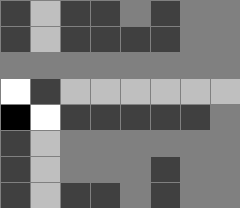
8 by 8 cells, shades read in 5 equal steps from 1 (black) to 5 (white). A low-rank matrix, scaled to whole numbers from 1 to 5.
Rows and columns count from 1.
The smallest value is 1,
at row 5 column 1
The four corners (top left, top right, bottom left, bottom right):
2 3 2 3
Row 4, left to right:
5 2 4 4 4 4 4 4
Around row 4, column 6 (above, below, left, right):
3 2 4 4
